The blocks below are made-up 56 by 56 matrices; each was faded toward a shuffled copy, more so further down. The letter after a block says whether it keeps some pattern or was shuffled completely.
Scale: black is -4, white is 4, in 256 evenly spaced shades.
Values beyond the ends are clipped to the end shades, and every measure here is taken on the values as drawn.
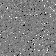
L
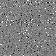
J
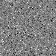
L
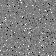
L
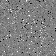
L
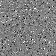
L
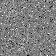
L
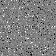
J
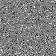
L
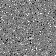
L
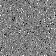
L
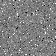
L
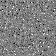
L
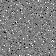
L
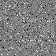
J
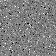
L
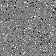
L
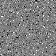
J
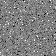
L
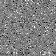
J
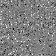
J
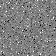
L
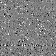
J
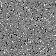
L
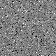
L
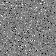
L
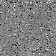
J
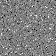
L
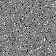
L
